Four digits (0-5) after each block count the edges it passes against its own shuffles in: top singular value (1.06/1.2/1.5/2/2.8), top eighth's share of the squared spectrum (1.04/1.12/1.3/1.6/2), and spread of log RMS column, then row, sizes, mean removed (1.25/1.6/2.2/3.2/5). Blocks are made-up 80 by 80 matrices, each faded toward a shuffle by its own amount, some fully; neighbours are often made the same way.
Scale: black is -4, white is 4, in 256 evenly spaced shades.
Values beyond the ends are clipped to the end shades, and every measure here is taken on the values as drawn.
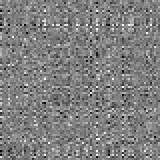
5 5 3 3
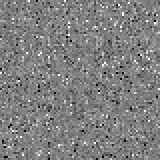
2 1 0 0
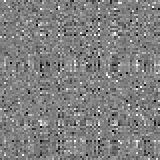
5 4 3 2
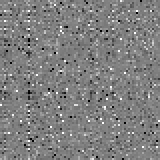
4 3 1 1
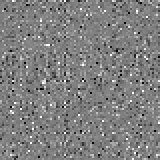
4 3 1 1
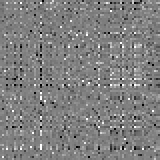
5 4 2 3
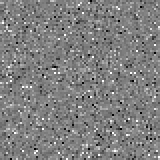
0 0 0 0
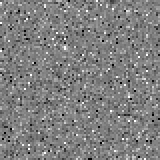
0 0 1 0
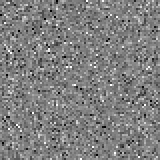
0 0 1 0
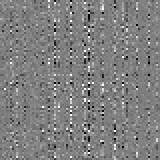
4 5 4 2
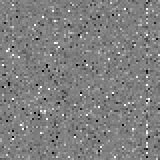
2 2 1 0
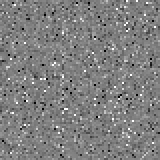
2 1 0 0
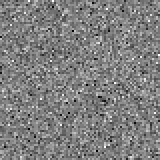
0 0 0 0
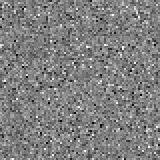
0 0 0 0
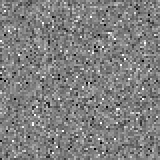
0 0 0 0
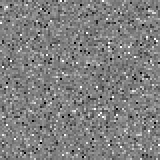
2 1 0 0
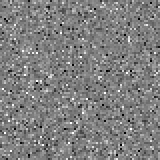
1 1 0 1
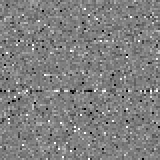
3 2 0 1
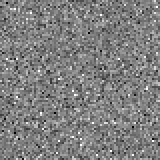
2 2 0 0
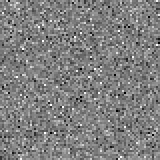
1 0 0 0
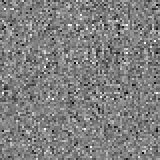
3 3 1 2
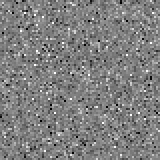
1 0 0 0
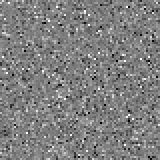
1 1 0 0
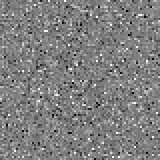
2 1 0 0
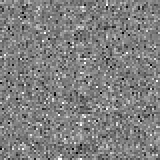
3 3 1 1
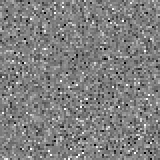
1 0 0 0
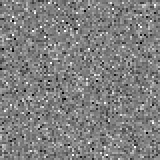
2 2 0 0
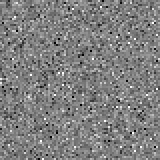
2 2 0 0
